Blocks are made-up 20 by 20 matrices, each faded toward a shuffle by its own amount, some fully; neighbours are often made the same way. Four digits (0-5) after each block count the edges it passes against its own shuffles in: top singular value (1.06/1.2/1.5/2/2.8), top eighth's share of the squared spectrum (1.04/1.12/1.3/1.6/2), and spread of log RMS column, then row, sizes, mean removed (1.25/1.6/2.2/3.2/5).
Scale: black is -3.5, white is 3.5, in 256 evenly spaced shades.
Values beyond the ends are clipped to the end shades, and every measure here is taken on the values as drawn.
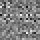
3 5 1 2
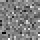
0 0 0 0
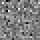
0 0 0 0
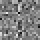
3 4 1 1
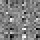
3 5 2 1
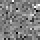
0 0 0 1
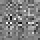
3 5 2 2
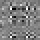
4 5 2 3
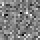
0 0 0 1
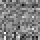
3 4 1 2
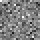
0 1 0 0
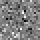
0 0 0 0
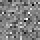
0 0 0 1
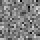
0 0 1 0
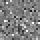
0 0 0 0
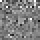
1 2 0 2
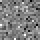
0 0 0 0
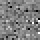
0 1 0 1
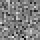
1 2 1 0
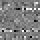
3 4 0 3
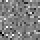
1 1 0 0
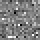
1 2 0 1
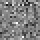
1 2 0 2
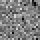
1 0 0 0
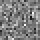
0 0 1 0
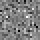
0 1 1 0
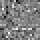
1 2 0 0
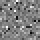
1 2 0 1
